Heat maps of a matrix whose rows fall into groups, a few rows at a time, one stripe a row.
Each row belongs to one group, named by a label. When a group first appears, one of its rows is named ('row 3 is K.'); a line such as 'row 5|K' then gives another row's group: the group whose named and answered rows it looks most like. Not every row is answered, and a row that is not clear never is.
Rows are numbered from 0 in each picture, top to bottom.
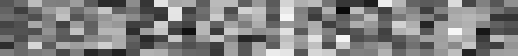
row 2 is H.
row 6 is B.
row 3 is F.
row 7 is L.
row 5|B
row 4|F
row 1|H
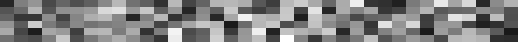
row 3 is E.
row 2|F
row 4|H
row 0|B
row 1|B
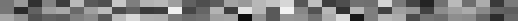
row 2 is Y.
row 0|L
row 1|H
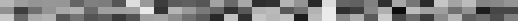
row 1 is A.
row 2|L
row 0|H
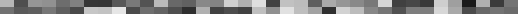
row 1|B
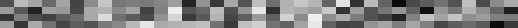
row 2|B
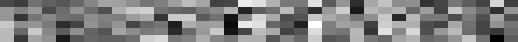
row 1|Y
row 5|F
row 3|E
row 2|A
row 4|E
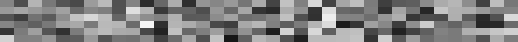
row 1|H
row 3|A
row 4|B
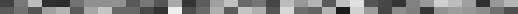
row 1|H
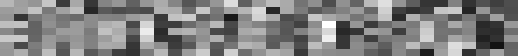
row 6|F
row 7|L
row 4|A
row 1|L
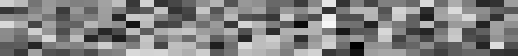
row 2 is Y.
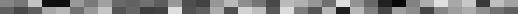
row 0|B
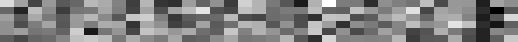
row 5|Y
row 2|Y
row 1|F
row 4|L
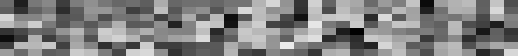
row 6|L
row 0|F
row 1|F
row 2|E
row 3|E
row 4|A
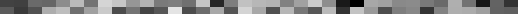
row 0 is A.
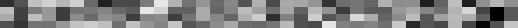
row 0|L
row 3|Y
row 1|F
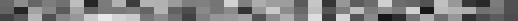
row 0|L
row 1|F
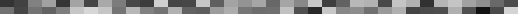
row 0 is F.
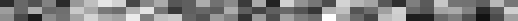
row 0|B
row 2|Y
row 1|Y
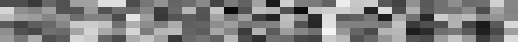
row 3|Y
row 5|Y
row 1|E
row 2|H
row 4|Y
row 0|B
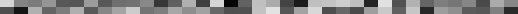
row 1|A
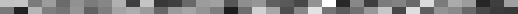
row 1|A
